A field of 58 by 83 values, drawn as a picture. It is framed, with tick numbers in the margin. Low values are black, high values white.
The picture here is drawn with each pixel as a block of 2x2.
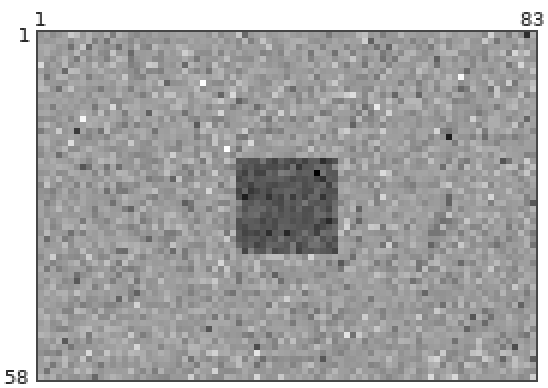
The ninth with the lowest average is the centre. An odd patch, lower than its surroundings, sits in the centre. The values are skewed, with a long tail toward low values. No overall slope runs across the table. There are no regular stripes.
